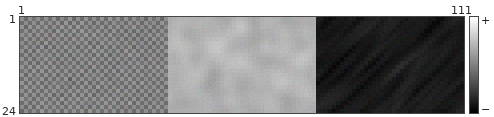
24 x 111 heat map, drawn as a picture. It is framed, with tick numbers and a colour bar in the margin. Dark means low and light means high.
It is made of 1 by 3 panels. Panel 1,1: middling, checkered. Panel 1,2: high, blotchy, faint in contrast. Panel 1,3: very low, slanting up to the right, faint in contrast.
